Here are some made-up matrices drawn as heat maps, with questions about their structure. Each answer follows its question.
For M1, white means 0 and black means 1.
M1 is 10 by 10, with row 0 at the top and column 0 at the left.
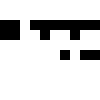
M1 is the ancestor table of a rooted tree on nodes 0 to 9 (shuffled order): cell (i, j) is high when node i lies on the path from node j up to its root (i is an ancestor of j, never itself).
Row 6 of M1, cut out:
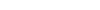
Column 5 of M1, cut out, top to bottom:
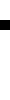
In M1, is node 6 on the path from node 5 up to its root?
no
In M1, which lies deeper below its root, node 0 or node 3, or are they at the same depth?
node 0
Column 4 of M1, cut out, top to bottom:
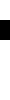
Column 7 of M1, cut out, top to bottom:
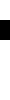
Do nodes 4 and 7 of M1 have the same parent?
yes
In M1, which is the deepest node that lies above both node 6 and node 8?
5
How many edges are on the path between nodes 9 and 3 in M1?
3
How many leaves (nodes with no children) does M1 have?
7
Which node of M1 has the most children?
3
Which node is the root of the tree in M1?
2
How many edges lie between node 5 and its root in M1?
1
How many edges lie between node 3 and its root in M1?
1
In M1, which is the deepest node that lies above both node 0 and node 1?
3
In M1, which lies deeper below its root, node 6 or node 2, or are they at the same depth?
node 6
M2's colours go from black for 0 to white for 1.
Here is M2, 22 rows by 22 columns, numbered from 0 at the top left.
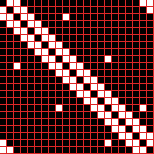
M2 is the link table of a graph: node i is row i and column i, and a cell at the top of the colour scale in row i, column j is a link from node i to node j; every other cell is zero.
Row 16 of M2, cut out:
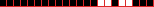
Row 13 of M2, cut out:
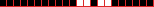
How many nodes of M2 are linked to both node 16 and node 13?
2
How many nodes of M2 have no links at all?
0
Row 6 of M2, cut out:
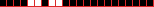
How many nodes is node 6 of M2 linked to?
4
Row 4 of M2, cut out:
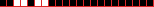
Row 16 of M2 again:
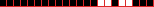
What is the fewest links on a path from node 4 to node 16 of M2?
4
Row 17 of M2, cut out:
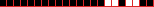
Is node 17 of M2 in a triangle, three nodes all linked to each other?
yes
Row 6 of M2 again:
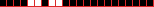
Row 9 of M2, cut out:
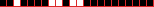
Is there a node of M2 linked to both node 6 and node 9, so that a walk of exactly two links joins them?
yes
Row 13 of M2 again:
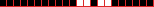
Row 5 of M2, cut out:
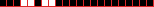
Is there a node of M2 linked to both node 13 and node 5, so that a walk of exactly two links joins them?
no
